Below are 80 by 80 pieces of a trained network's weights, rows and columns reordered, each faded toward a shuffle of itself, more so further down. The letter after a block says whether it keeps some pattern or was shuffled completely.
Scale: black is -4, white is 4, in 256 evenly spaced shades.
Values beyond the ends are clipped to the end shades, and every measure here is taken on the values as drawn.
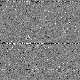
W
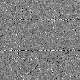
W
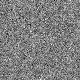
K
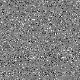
W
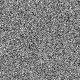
K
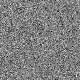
K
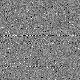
W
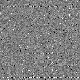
W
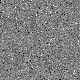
K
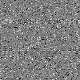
W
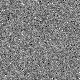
K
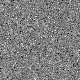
K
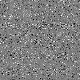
W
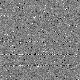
W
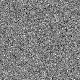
W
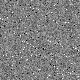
K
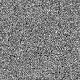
W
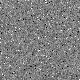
K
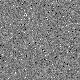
K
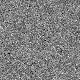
K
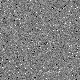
K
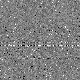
W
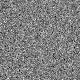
K
